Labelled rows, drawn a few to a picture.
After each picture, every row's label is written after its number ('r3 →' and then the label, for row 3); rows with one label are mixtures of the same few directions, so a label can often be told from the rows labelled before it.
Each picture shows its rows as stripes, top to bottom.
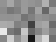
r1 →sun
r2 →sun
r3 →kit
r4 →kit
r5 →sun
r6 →kit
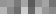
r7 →kit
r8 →sun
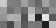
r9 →sun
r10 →kit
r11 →sun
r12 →sun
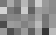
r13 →sun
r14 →sun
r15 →sun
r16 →sun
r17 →sun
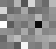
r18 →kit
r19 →sun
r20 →sun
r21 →sun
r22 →sun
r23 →kit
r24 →kit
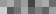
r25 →kit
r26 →sun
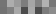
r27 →sun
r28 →sun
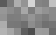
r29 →kit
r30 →sun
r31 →kit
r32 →kit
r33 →kit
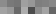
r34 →kit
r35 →kit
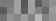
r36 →sun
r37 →sun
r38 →sun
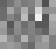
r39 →sun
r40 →sun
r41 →sun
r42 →sun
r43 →sun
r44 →sun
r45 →kit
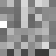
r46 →sun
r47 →kit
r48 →sun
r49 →sun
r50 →sun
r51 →sun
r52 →sun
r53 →sun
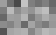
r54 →kit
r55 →sun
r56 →kit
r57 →kit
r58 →kit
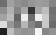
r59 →sun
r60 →kit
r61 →sun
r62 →sun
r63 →sun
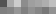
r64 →kit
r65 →sun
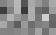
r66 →kit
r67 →sun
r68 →sun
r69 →kit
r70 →sun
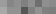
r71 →sun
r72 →kit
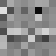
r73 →sun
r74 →sun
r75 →sun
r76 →sun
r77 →kit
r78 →kit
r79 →sun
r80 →kit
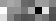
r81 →kit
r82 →sun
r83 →kit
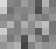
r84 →sun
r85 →sun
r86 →kit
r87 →sun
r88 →sun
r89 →kit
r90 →kit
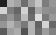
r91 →sun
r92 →sun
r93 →sun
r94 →sun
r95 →sun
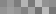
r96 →sun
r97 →sun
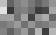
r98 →sun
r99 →sun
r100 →kit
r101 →sun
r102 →sun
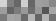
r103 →sun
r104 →sun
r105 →sun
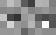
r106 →kit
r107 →kit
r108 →kit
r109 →sun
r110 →kit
